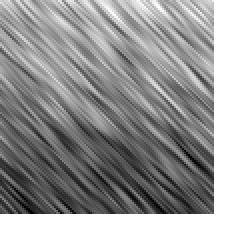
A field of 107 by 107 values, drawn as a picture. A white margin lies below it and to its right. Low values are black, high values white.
Average level on the scale: 50%. Slope: up to the top. Grain: diagonal, down to the right.
